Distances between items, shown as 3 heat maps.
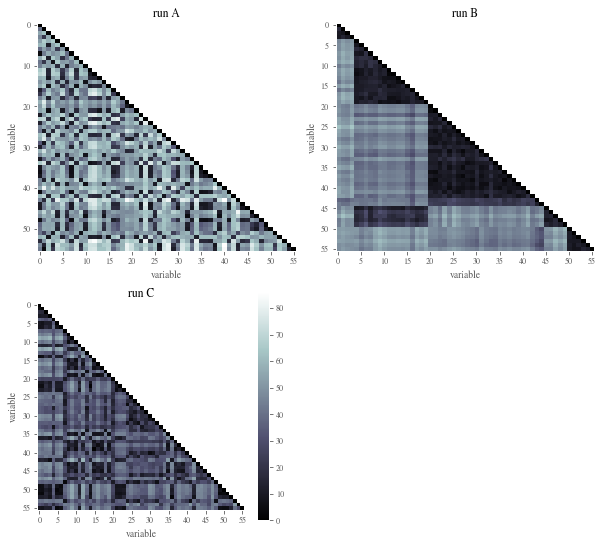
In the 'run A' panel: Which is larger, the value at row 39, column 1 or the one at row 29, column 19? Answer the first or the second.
the second
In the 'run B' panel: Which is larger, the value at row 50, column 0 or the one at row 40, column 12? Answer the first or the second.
the first
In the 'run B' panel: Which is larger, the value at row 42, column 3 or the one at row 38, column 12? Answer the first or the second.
the first
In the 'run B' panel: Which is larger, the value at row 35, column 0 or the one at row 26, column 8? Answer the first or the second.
the first
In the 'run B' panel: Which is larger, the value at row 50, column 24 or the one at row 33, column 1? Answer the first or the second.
the first
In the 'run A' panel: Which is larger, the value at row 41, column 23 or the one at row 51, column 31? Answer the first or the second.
the first
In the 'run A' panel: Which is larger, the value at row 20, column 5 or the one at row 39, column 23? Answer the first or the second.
the second
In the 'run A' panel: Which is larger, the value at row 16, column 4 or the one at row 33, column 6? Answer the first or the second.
the first
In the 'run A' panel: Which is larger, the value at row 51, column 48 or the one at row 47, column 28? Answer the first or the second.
the second
